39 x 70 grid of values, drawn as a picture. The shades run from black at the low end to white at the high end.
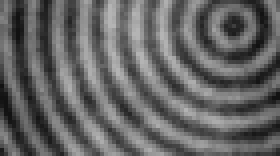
Slope: none. Rings: centred on the top right. Odd rows or columns: none.
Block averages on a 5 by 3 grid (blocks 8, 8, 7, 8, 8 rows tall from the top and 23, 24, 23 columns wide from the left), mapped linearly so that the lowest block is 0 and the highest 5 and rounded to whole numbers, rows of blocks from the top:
1 5 1
2 5 1
2 4 1
0 3 3
1 4 1
